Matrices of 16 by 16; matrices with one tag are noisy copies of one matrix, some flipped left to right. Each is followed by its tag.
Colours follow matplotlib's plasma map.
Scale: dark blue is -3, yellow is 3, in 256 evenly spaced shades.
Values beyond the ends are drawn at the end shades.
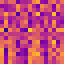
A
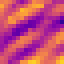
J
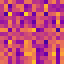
A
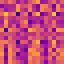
A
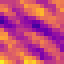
J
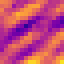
J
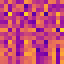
A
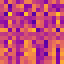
A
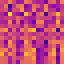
A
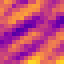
J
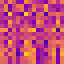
A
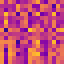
A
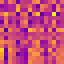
A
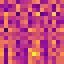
A
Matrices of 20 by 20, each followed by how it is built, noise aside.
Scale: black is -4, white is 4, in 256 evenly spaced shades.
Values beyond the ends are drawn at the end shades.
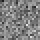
noise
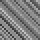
Toeplitz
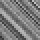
Toeplitz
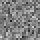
noise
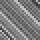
Toeplitz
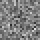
noise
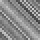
Toeplitz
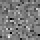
noise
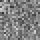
noise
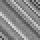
Toeplitz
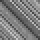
Toeplitz
